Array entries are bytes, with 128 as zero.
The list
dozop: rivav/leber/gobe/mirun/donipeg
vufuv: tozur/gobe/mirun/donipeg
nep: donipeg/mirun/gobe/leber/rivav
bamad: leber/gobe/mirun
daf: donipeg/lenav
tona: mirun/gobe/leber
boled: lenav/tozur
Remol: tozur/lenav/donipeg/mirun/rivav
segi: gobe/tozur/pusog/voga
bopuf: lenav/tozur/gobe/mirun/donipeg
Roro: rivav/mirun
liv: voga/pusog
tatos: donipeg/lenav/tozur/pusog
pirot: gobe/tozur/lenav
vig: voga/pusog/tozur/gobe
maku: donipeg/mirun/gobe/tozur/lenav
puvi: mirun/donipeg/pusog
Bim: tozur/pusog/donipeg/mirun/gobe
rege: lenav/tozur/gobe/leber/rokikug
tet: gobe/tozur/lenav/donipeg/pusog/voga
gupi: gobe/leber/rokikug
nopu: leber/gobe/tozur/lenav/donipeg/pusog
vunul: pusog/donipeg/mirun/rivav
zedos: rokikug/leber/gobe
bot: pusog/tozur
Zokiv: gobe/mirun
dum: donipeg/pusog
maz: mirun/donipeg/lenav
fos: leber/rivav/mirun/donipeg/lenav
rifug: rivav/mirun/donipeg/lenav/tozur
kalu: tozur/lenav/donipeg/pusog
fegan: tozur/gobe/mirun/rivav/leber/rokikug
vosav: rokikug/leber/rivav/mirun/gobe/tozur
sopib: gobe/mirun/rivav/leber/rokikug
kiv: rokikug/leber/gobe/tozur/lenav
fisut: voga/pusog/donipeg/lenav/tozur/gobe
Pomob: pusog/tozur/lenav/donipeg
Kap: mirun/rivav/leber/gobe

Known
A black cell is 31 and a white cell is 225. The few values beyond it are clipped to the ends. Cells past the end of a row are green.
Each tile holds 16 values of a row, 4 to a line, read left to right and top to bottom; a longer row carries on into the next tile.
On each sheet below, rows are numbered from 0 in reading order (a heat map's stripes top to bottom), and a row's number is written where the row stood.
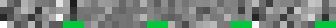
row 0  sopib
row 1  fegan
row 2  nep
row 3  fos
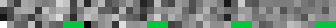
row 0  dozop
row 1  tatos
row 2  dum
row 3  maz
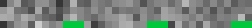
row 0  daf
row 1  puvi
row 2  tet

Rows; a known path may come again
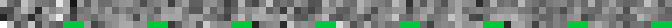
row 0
sopib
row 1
puvi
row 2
daf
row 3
Remol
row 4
Zokiv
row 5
vunul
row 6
rege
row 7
nopu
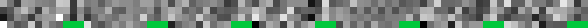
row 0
Kap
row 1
rifug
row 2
Bim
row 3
Pomob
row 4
tet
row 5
kalu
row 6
gupi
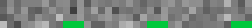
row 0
nep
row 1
maz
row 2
fegan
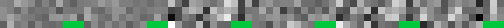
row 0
pirot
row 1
segi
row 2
dozop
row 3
maku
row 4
bamad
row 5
bot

